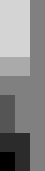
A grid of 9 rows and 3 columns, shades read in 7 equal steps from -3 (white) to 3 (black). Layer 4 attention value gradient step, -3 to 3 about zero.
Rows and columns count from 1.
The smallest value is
-2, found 6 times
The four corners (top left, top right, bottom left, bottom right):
-2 0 3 0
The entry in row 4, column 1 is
-1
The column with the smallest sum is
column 2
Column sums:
0 -3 0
